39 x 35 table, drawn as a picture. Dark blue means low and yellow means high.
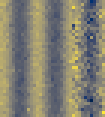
Seam: vertical, 70% of the way across, the left part calmer. Slope: none. Stripes: upright, repeating 3 times. Average level on the scale: 50%.
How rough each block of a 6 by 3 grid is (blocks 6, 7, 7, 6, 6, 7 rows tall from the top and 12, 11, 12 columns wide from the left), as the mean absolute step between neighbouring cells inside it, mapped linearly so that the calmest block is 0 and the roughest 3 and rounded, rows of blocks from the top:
0 0 2 | 0 0 3 | 0 0 2 | 0 0 2 | 0 0 1 | 0 0 2
